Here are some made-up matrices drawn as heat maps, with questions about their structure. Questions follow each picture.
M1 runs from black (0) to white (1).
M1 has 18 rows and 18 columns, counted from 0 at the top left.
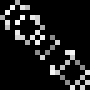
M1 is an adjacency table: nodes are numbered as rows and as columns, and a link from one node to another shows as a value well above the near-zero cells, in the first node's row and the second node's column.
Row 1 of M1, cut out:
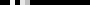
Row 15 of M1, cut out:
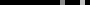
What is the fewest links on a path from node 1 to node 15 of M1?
6
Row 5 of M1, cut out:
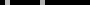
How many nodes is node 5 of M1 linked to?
2
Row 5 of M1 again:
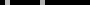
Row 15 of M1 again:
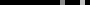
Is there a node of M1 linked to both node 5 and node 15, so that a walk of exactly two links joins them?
no
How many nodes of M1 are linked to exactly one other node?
3
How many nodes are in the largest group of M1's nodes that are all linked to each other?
3
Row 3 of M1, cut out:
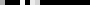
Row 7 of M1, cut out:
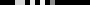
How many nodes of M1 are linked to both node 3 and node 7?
2
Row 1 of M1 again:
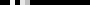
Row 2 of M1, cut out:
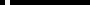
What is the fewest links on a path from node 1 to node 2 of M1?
1
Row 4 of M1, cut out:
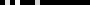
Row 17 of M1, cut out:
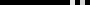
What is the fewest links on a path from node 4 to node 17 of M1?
4
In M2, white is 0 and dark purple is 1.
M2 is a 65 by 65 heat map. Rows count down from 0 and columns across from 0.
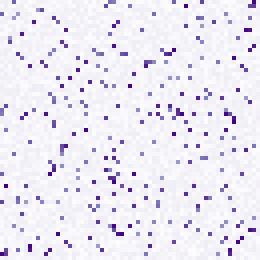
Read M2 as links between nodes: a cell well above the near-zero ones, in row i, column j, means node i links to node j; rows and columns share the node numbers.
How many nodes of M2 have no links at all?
1
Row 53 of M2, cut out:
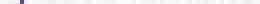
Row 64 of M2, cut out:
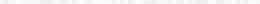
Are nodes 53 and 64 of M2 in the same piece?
no
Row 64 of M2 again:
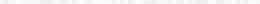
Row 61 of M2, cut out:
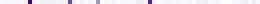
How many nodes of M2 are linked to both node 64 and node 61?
0
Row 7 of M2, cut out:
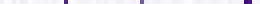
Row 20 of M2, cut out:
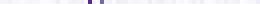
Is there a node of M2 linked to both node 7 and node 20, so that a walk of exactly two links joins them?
no
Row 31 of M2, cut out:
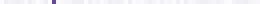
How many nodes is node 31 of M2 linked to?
1
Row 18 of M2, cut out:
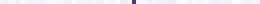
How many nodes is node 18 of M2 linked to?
1
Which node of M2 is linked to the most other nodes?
node 28
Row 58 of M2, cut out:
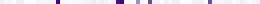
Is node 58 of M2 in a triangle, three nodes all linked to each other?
no
